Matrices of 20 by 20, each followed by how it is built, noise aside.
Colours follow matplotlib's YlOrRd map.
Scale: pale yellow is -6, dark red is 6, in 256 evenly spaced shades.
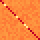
diagonal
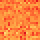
low rank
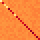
diagonal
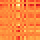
low rank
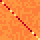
diagonal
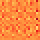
low rank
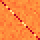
diagonal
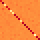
diagonal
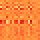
low rank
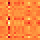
low rank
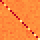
diagonal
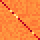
diagonal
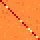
diagonal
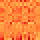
low rank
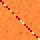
diagonal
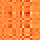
low rank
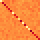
diagonal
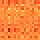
low rank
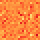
low rank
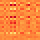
low rank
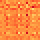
low rank
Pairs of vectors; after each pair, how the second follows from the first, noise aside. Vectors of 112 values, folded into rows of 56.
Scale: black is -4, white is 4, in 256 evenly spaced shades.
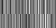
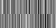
negated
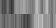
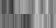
copied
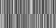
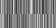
copied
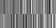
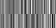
sign-scrambled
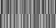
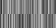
sign-scrambled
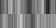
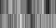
copied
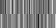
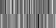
copied
